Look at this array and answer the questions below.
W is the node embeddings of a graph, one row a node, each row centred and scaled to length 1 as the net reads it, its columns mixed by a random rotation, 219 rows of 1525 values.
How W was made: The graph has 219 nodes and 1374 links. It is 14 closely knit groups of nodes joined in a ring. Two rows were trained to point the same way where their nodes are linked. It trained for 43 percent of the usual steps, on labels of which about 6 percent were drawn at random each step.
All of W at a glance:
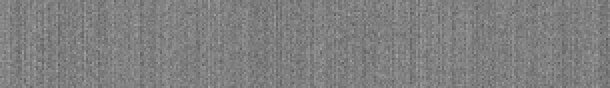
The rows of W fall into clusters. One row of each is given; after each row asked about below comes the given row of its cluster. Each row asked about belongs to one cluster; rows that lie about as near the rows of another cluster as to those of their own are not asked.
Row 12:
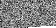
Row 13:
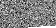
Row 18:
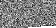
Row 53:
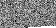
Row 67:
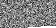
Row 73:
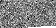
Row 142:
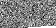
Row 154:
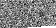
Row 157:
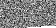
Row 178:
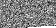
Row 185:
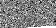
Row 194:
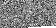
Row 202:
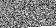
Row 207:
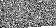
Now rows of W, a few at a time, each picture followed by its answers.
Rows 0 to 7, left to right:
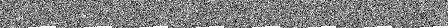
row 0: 12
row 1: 178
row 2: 154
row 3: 207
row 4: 194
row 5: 157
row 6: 202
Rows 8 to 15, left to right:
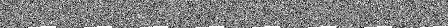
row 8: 12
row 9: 194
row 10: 178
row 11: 154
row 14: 12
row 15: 157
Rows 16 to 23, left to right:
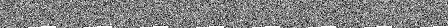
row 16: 12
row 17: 178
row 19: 18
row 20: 207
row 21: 157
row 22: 13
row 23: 18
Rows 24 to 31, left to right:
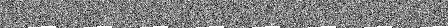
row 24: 53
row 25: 154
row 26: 53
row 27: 202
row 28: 142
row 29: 202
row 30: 67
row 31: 67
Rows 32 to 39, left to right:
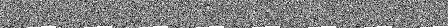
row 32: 157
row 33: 207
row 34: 157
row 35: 157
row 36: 194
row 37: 194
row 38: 13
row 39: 194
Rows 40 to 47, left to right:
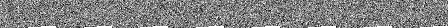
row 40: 53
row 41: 13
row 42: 73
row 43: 142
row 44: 178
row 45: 207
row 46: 178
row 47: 18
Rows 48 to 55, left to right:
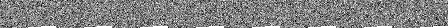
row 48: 157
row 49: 13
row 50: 12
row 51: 67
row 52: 142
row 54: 73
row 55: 18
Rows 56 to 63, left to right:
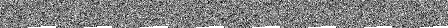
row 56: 194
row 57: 207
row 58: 178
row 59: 185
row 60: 73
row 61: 73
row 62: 67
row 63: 154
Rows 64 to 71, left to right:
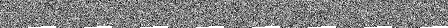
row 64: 73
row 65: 12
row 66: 194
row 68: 142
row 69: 154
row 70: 194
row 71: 12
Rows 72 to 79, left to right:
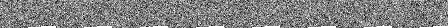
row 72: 18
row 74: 185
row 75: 13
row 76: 13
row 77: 194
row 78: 142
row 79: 154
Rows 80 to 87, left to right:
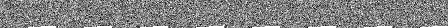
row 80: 53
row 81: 18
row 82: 53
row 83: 13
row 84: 12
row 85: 53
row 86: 202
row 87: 12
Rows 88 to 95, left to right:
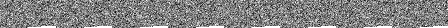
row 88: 178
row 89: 73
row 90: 178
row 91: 142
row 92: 202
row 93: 53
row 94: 178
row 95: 185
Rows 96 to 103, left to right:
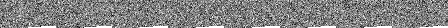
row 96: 207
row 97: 13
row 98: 185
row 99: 142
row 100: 194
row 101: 142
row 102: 53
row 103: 185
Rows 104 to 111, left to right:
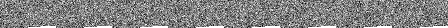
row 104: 13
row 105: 194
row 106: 12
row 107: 194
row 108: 207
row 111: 18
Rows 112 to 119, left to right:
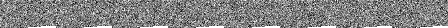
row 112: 185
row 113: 185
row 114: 67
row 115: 142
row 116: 53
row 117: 154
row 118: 157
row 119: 13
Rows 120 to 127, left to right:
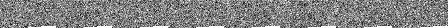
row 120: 207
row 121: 154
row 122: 67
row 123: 53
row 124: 154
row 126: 18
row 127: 202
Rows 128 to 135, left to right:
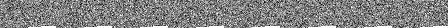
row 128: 53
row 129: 202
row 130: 18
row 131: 202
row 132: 185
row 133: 73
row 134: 202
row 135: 157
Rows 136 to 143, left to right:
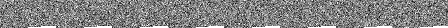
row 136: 194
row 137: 18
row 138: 194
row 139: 13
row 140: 202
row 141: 194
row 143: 157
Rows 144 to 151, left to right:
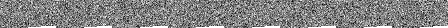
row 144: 18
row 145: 142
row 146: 53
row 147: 185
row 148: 13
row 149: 202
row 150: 142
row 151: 154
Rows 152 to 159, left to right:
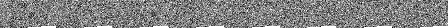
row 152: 154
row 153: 202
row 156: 13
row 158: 13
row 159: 67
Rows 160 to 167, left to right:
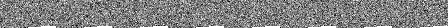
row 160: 12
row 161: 73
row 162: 18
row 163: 13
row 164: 194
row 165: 67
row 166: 53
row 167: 202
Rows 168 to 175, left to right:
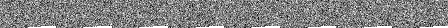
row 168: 53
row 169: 178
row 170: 178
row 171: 154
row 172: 154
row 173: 67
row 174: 18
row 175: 207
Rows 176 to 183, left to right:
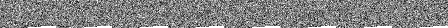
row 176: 207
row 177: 157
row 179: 154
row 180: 12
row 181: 154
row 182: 207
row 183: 202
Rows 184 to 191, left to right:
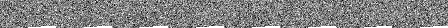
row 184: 142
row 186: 154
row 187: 13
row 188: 154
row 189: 12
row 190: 13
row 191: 202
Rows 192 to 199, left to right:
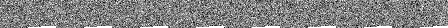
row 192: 194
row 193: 53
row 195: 18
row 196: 67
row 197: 53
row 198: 73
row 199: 154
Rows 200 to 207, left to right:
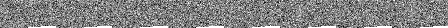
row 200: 53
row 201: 157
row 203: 12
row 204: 185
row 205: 207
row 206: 157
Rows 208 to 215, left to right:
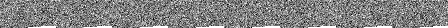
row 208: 67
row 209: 185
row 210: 142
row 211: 194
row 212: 12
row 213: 13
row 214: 178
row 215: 154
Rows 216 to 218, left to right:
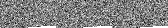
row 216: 13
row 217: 178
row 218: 12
